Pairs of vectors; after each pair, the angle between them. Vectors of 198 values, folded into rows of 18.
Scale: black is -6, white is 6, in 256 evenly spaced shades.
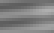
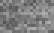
partly aligned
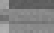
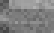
nearly opposite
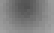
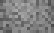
partly opposed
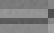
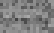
partly aligned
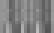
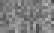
partly opposed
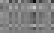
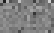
partly aligned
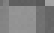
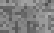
partly opposed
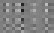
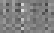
nearly opposite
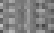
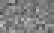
partly aligned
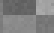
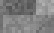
nearly parallel
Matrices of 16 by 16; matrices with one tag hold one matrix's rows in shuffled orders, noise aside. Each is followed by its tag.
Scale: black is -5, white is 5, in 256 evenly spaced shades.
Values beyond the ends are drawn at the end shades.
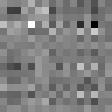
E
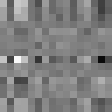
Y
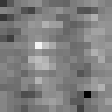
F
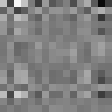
Y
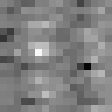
F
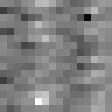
F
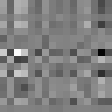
Y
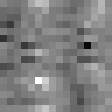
F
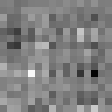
E
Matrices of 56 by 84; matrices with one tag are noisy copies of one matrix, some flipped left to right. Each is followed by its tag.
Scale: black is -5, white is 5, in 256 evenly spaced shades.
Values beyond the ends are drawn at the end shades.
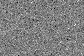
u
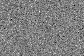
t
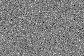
t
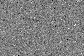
u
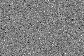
t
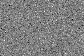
t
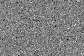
u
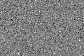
t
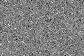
u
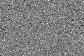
t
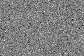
t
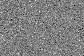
t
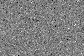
u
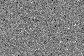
u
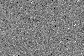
u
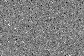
u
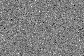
t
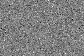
t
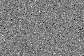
t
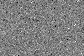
u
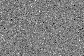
t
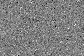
u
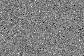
t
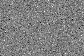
t
